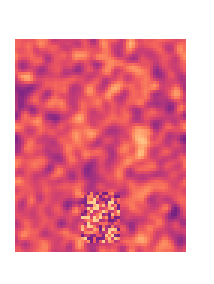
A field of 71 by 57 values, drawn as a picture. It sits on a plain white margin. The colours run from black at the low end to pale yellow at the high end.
Odd patch: rougher, in the bottom middle. Average level on the scale: 60%. Mirror symmetry: none. Roughest part: bottom middle. Grain: blotchy. Odd rows or columns: none.
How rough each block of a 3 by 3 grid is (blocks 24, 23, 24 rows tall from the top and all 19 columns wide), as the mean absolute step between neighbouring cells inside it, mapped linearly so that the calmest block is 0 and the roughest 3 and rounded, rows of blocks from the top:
0 0 0 | 0 0 0 | 0 3 0
